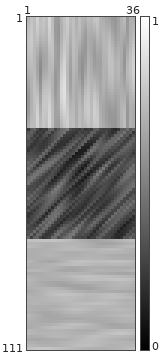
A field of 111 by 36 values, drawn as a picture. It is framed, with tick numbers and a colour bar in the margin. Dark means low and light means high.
It is made of 3 by 1 panels. Panel 1,1: high, streaked downward. Panel 2,1: low, slanting up to the right. Panel 3,1: high, streaked across, faint in contrast.
